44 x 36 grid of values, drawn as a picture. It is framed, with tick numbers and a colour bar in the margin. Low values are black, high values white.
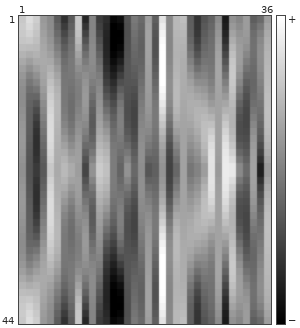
Histogram: bell-shaped. Grain: streaks running down. Mirror symmetry: top to bottom.
